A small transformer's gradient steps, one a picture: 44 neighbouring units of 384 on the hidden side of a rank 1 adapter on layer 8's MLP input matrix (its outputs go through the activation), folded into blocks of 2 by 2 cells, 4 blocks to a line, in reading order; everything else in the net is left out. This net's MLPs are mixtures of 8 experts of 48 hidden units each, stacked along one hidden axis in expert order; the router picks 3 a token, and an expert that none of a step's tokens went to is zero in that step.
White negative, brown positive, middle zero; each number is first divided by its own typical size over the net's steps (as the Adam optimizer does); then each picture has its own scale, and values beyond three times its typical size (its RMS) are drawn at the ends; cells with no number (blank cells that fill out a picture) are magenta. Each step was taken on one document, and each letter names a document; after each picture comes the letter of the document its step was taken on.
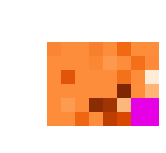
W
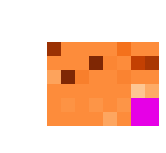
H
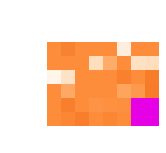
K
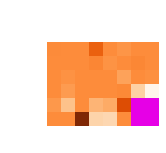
H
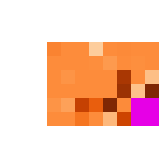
W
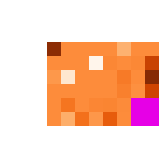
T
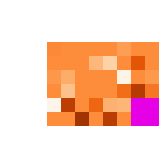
H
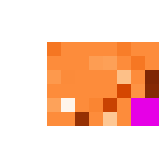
T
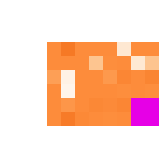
K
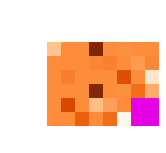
W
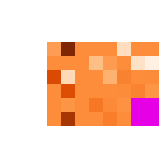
K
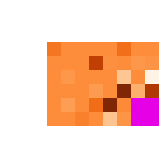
W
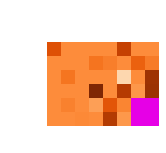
W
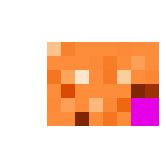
H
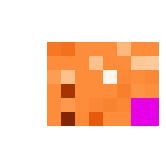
K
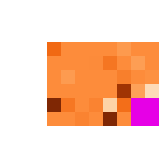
T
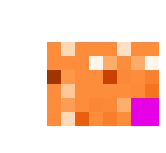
K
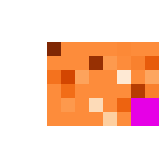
H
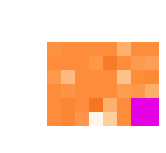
T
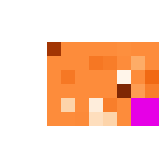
T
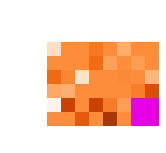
H
